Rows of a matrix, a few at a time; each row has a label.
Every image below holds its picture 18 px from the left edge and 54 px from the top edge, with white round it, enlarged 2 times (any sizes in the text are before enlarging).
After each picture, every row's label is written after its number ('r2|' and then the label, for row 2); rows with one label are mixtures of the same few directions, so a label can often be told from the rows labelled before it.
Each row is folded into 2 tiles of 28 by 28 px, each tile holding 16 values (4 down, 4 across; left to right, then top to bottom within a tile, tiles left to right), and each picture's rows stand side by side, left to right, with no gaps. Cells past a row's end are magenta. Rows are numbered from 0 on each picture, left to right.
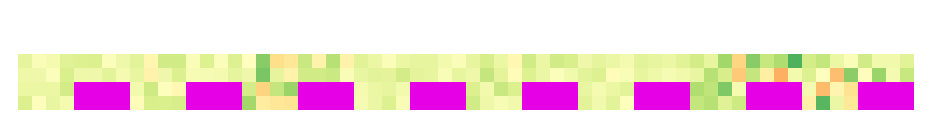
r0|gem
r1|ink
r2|ink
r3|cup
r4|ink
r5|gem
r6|ink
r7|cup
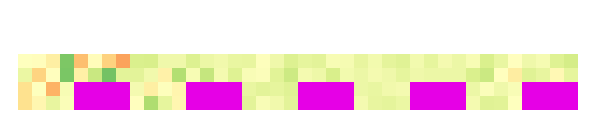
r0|ink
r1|cup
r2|gem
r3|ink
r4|gem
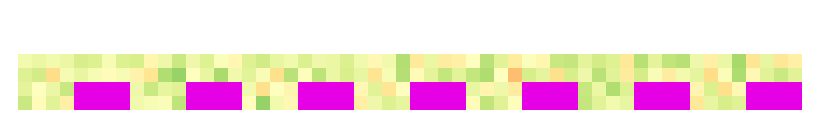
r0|gem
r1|gem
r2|cup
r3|ink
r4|gem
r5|ink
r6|ink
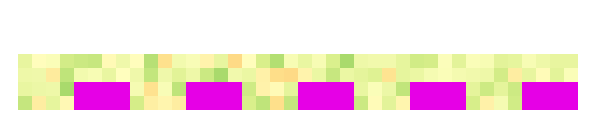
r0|gem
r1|ink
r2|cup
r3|gem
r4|cup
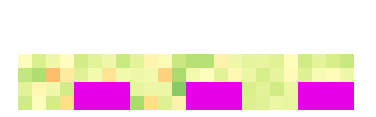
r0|gem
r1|gem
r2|ink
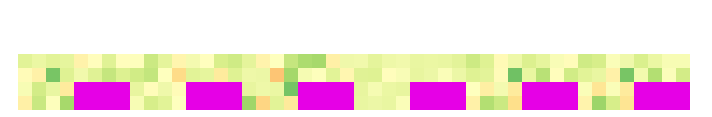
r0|gem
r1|gem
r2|gem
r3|gem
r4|cup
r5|cup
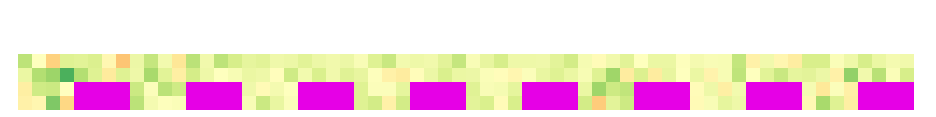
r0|cup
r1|ink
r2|cup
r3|cup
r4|cup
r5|cup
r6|ink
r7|cup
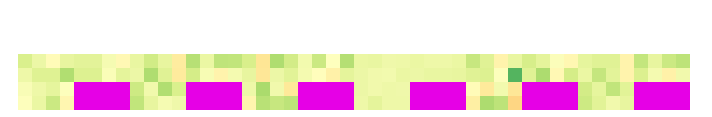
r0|cup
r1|ink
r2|ink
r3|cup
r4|cup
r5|ink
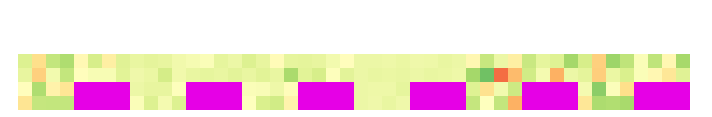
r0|ink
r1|gem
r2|cup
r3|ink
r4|gem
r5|ink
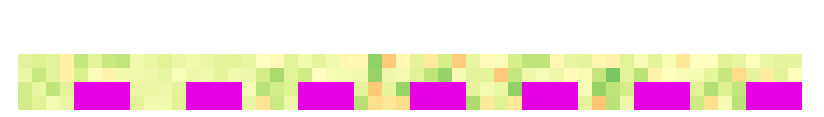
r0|ink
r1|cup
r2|cup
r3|ink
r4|gem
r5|cup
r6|cup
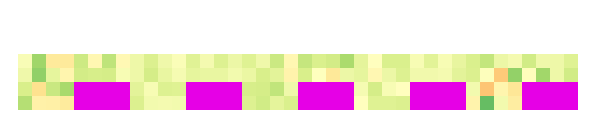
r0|ink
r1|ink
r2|ink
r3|ink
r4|cup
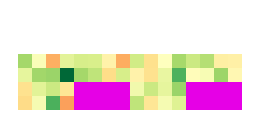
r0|cup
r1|gem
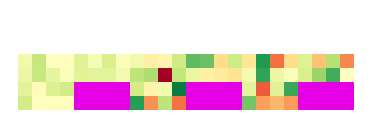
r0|ink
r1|gem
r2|ink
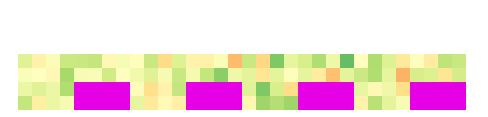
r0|gem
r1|ink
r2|ink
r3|gem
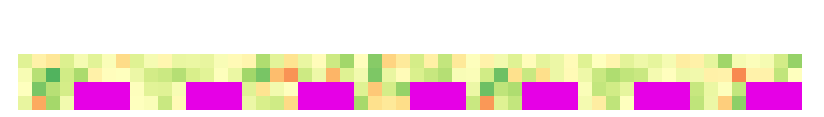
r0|cup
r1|cup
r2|gem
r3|ink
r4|cup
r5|cup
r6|cup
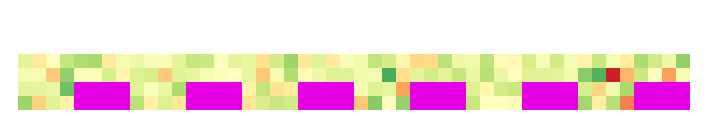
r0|gem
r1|gem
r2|ink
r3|gem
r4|ink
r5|gem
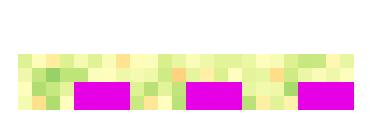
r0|cup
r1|cup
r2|gem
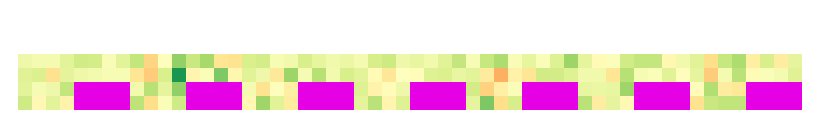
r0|gem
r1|gem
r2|cup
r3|cup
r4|cup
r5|gem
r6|ink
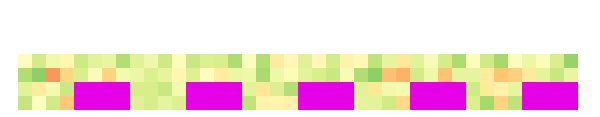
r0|gem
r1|ink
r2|ink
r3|gem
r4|cup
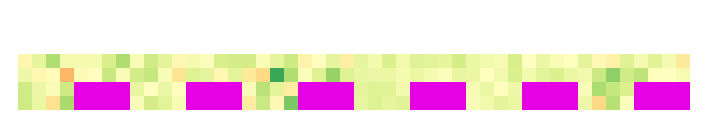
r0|cup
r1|gem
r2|gem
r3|ink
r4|ink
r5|cup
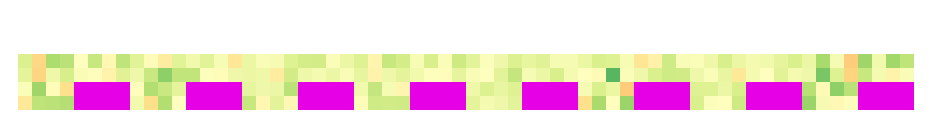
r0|ink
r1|cup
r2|gem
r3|ink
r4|gem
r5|gem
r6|cup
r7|ink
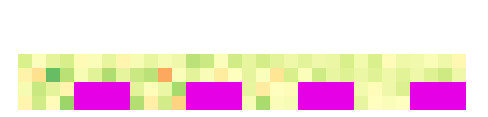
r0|gem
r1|gem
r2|cup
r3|ink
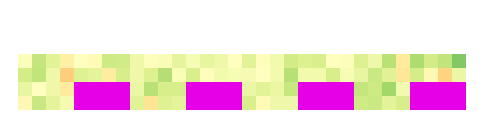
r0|gem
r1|cup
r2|gem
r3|ink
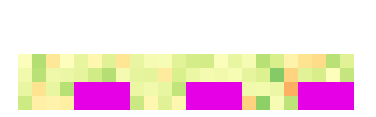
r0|ink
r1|gem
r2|gem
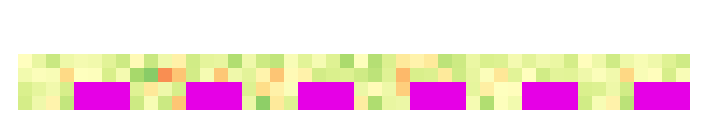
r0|cup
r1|gem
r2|cup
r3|gem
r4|cup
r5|cup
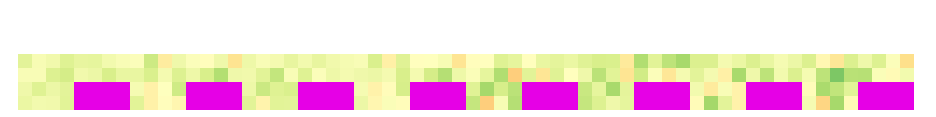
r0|gem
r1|ink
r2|cup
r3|ink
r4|cup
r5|ink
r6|cup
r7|cup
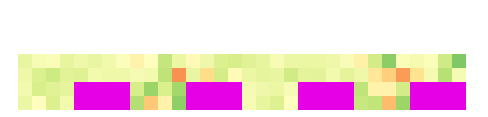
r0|cup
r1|cup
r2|cup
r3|cup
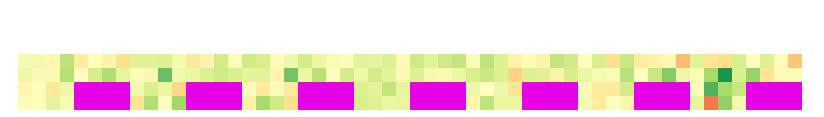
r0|ink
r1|gem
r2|cup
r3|ink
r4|gem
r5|ink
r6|cup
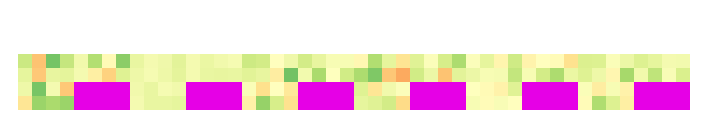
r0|ink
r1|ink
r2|cup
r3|gem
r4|ink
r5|cup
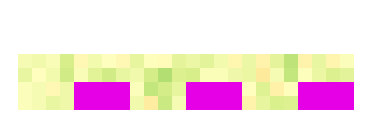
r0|ink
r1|cup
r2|ink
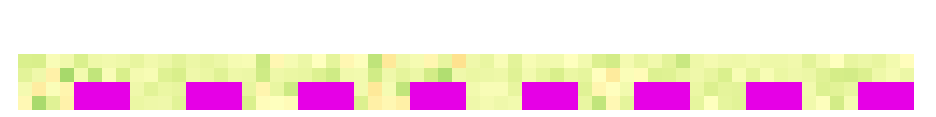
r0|cup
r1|gem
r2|ink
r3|ink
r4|ink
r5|cup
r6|cup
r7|cup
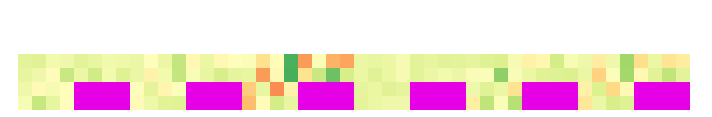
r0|cup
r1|ink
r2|ink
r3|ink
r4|gem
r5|ink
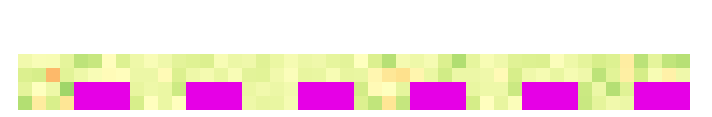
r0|gem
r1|gem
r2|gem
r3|cup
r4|gem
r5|ink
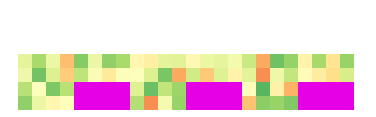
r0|ink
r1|cup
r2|ink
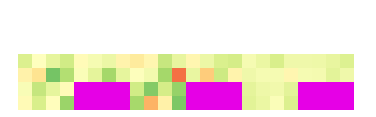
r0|gem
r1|cup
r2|cup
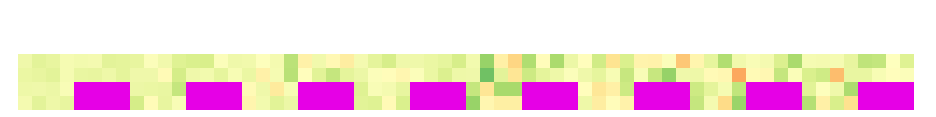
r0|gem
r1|gem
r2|ink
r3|cup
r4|ink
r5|ink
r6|cup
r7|gem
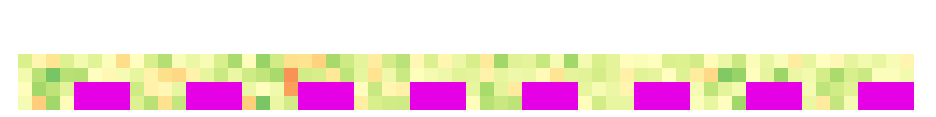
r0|cup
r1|cup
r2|gem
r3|ink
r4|ink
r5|gem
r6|gem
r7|cup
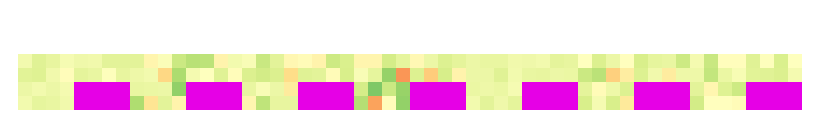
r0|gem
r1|gem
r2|gem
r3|cup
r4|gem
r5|gem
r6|ink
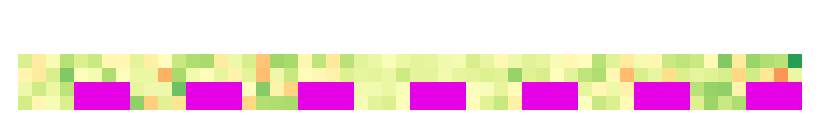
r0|gem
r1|gem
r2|ink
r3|cup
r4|cup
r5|gem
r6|ink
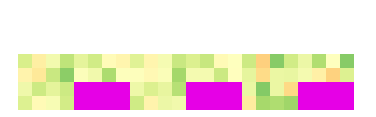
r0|gem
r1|gem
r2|ink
